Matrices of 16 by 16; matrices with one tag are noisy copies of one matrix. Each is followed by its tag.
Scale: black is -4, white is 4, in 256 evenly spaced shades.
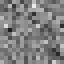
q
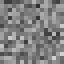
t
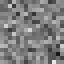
q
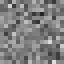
q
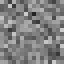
q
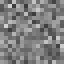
q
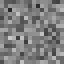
t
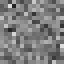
q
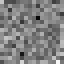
t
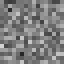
t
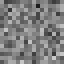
t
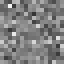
q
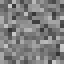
q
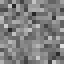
q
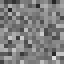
t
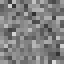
q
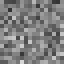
t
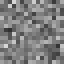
q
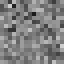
q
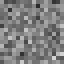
t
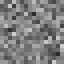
q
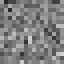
t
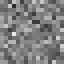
q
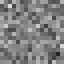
q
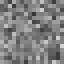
q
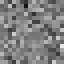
q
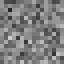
t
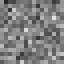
t
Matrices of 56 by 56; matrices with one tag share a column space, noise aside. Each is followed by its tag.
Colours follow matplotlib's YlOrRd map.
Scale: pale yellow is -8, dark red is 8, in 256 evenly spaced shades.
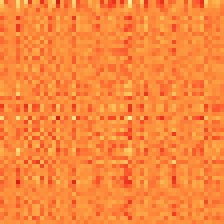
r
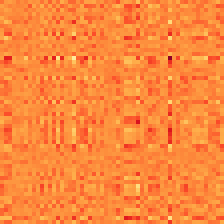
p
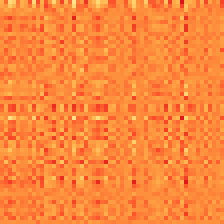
r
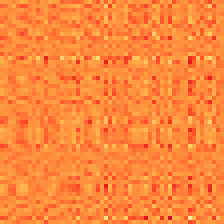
p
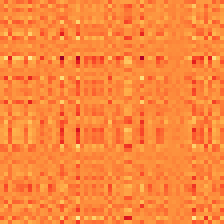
p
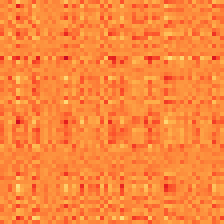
p
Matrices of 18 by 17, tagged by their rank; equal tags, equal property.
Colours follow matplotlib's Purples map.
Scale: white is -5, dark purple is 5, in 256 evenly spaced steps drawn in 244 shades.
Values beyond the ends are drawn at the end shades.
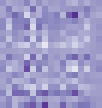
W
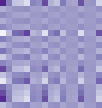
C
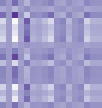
C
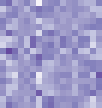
W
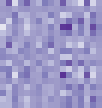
W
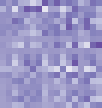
W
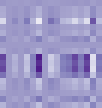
C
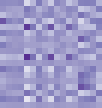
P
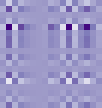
C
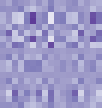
P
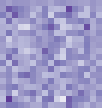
W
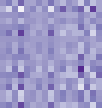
P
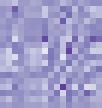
W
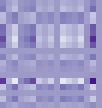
C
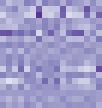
W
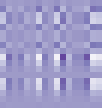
C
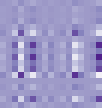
C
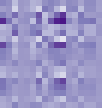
P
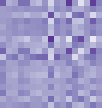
P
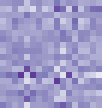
W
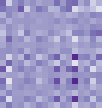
P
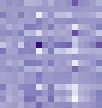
P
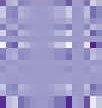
C
